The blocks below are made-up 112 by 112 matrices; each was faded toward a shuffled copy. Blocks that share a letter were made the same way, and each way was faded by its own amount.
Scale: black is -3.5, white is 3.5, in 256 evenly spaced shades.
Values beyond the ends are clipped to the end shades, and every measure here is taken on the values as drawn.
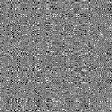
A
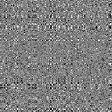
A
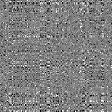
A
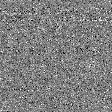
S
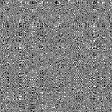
A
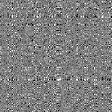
A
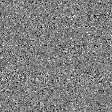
S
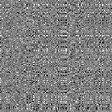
A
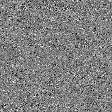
S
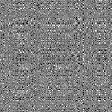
A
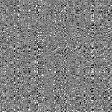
A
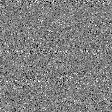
S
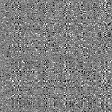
A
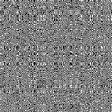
A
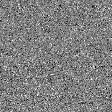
S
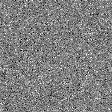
S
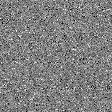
S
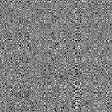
A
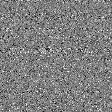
S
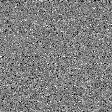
S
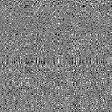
A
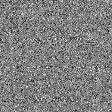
S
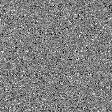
S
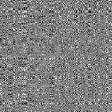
A
